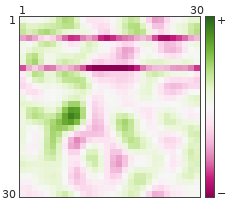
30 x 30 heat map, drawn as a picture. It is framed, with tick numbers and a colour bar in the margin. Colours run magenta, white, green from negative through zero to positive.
Ninth with the lowest average: top middle. Ninth with the highest average: middle left. Odd lines: rows 4 and 9. Mirror symmetry: none.
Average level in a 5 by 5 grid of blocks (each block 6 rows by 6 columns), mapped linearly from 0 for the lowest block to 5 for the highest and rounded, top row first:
3 3 1 2 2 | 3 3 0 2 1 | 4 5 2 3 3 | 4 2 2 3 3 | 3 2 2 3 3
